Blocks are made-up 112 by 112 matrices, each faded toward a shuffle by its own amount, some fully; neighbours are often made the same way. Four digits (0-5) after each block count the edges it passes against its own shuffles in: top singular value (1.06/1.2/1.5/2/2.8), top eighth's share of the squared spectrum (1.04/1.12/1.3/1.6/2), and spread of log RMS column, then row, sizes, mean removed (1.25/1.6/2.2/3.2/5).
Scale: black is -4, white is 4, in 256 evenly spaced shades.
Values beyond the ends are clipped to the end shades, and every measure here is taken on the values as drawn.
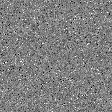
0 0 0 0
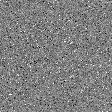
0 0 0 0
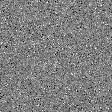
0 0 0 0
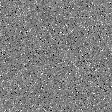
0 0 0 0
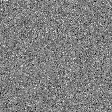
1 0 0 0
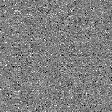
4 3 1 1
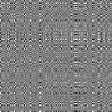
5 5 4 4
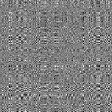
5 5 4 4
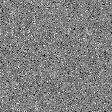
2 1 0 0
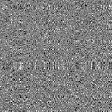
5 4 3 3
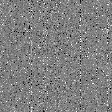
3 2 3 0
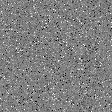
0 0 0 0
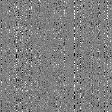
4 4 4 0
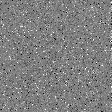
1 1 0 0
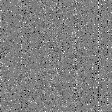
3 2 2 0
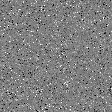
0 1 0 0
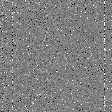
3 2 2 0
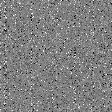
2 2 2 0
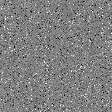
1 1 1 0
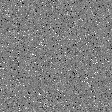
1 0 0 0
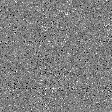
1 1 1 2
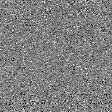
1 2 2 2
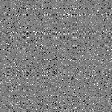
4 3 2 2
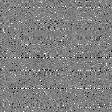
5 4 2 3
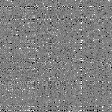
5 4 2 3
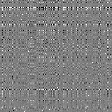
5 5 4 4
